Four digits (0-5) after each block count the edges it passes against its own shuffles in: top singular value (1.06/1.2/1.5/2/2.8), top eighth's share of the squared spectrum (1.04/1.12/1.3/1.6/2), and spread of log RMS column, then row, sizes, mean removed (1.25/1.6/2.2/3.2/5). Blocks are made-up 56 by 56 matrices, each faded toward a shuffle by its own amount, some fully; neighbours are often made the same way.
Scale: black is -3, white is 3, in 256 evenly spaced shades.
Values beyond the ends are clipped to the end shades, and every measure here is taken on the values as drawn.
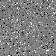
2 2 0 0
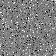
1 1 0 0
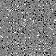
3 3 2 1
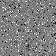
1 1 0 0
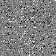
2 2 1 1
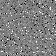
1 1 0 0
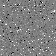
2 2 0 0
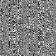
2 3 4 0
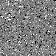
0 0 0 0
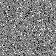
0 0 0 0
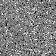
0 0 0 0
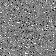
0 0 0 0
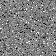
0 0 0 0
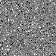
2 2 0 0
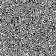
1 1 0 0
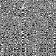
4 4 2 2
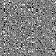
3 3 2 1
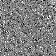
2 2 0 0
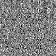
3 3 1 1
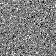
0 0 0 0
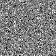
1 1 2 0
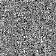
1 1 2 0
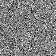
0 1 2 0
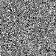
1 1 2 0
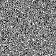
0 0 1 0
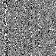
1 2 3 0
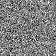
0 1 0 0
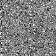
1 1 2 0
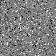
2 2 0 0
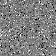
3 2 1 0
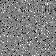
2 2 0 0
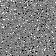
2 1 0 0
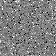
2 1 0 0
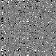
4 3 2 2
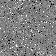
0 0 0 0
